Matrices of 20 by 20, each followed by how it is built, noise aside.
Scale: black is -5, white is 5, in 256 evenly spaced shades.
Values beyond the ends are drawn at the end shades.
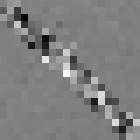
banded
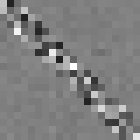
banded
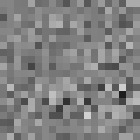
low rank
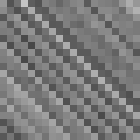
Toeplitz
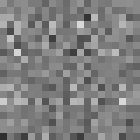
low rank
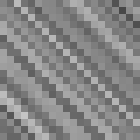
Toeplitz
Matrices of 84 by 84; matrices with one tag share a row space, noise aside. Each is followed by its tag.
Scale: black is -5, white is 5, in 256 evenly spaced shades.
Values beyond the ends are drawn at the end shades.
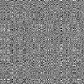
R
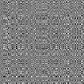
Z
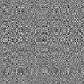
Z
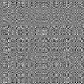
Z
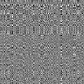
R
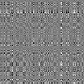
R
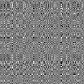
R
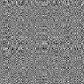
Z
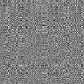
Z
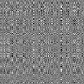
R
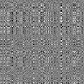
R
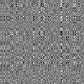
R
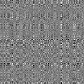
R
